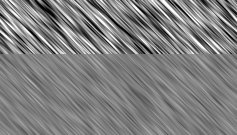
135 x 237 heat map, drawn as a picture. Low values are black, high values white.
Slope: none. Seam: horizontal, 40% of the way down, the bottom part calmer. Average level on the scale: 50%. Histogram: heavy tails on both sides. Mirror symmetry: none. Odd rows or columns: none. Grain: diagonal, down to the right.
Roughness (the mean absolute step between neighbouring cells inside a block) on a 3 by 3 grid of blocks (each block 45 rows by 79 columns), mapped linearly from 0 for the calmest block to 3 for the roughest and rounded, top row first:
3 3 3 | 1 1 1 | 0 0 0
